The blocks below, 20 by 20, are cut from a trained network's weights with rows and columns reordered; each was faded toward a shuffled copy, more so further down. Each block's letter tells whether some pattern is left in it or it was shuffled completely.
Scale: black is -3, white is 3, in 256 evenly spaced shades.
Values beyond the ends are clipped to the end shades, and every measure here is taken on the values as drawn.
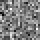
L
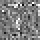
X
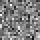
L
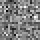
X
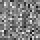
X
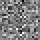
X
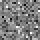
L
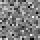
L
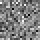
L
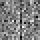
X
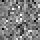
L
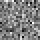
X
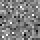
L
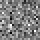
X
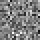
X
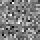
L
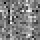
X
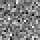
L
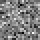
L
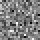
L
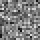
L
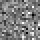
X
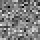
L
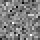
L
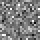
L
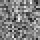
X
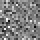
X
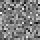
X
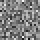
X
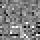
X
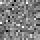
L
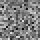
X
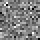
L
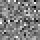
X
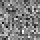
L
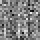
X
